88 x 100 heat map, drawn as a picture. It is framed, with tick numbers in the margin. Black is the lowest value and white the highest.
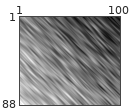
The bottom left is the ninth with the highest average. Values rise toward the bottom left. Streaks slant down to the right. The top right is the ninth with the lowest average. Neither half mirrors the other. The values follow a bell shape.
